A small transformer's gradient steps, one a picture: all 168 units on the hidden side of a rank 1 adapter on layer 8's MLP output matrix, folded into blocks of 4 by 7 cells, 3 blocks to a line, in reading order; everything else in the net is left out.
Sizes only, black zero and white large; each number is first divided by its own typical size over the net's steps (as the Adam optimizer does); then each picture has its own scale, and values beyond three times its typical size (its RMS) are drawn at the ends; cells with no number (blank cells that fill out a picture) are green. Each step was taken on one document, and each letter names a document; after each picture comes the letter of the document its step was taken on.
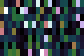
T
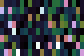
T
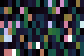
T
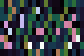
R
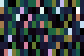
T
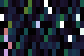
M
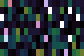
M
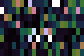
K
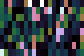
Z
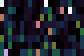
M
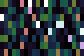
M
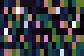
T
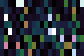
R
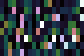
R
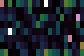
M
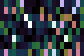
T
